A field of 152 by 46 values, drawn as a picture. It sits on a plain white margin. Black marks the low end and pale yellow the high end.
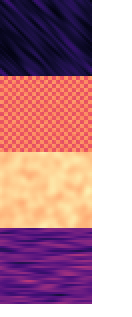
It is made of 4 by 1 panels. Panel 1,1: very low, slanting down to the right, faint in contrast. Panel 2,1: high, checkered. Panel 3,1: very high, blotchy, faint in contrast. Panel 4,1: low, streaked across.
